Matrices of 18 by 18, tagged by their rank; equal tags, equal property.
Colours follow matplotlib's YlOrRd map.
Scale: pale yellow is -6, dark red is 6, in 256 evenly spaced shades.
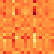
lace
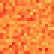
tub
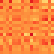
lace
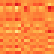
lace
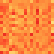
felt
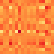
lace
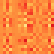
lace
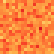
tub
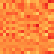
felt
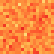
tub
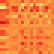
felt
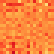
felt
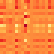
lace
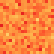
tub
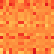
felt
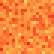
tub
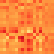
lace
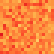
tub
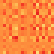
lace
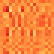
felt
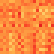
felt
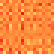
felt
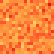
tub
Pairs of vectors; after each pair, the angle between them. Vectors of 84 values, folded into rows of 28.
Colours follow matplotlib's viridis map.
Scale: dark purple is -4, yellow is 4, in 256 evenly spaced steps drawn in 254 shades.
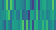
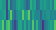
partly opposed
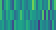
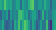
partly aligned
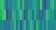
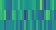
nearly parallel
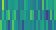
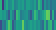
nearly opposite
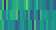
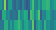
nearly opposite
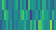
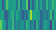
nearly opposite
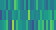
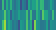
orthogonal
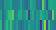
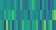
partly aligned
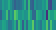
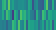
partly aligned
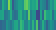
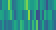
nearly parallel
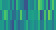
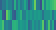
orthogonal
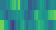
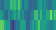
nearly parallel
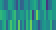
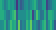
nearly parallel
